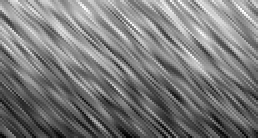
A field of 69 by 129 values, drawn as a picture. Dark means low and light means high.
Grain: diagonal, down to the right. Slope: up to the top. Odd rows or columns: none. Average level on the scale: 50%.
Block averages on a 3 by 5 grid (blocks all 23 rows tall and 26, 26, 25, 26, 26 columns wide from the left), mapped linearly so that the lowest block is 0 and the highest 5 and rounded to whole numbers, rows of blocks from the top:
5 5 4 5 5 | 3 3 3 3 3 | 0 1 1 1 1
